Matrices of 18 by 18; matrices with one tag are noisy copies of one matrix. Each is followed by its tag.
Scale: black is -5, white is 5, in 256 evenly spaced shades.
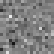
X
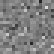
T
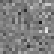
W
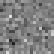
X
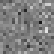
W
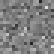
T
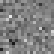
X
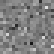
T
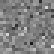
T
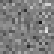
W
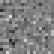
X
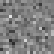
X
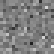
T
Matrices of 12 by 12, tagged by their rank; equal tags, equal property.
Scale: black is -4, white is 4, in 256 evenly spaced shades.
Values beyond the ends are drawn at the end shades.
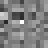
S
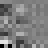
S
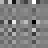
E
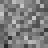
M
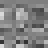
S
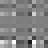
E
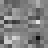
S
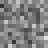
M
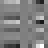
E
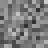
M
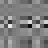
E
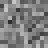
M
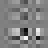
E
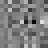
S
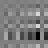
E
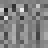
S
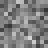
M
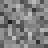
M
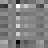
E
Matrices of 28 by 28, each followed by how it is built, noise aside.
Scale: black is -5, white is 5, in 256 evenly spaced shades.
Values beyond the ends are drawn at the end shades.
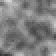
smooth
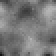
smooth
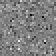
noise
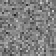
noise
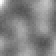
smooth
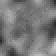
smooth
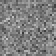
noise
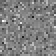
noise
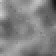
smooth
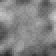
smooth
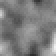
smooth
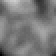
smooth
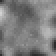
smooth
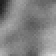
smooth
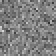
noise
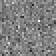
noise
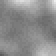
smooth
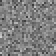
noise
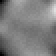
smooth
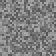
noise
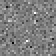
noise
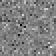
noise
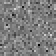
noise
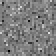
noise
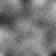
smooth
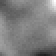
smooth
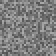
noise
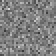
noise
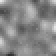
smooth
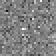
noise
